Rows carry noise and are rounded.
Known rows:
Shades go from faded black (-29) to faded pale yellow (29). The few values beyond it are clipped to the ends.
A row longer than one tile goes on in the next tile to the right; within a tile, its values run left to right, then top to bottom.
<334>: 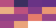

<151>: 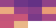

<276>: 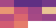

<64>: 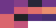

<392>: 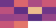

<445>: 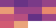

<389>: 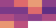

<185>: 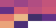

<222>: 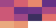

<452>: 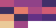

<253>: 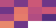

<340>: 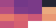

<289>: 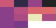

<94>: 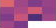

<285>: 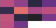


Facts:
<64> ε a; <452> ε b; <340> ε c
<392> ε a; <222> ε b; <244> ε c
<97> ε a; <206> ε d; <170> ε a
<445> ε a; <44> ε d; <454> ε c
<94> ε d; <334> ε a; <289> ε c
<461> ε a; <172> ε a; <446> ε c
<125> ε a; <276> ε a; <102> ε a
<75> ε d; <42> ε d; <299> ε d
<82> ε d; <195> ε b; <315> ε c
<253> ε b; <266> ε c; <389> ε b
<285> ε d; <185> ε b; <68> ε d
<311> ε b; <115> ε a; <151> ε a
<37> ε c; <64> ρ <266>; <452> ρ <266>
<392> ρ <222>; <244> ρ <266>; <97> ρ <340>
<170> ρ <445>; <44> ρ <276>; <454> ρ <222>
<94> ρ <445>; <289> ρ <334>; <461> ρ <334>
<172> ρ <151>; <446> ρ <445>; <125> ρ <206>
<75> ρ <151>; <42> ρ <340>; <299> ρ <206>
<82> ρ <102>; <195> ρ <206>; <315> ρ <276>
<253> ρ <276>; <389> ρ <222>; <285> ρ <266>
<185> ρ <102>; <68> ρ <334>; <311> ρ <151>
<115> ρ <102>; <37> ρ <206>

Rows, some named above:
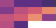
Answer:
<315>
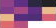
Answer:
<266>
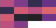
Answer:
<285>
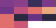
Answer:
<64>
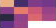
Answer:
<68>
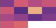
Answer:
<392>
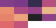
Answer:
<102>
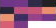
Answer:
<244>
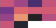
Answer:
<82>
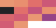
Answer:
<195>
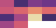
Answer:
<461>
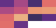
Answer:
<115>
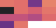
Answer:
<299>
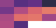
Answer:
<315>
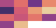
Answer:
<125>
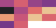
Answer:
<37>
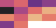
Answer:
<37>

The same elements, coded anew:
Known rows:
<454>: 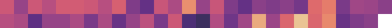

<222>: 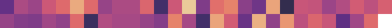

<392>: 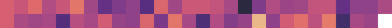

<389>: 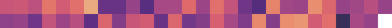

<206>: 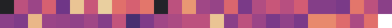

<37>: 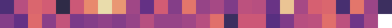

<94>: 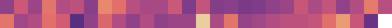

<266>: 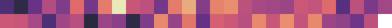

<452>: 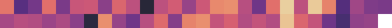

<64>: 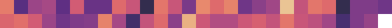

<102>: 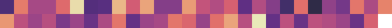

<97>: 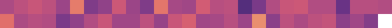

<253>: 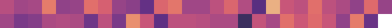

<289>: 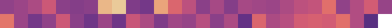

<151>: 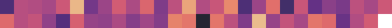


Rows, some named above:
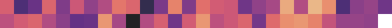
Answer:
<285>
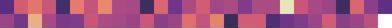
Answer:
<125>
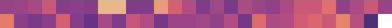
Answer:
<289>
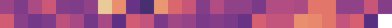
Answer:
<315>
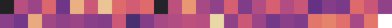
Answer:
<206>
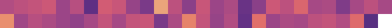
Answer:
<461>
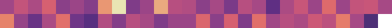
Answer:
<446>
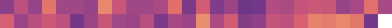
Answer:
<68>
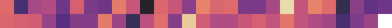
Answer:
<64>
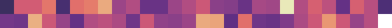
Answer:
<299>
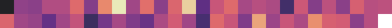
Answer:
<340>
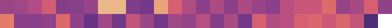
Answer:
<289>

